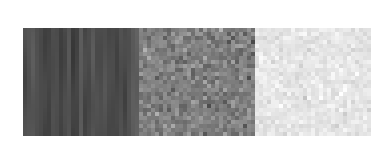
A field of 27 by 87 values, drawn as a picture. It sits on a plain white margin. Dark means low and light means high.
The table splits into one row of 3 panels. Panel 1,1: low, streaked downward, faint in contrast. Panel 1,2: middling, fine-grained. Panel 1,3: very high, fine-grained, faint in contrast.
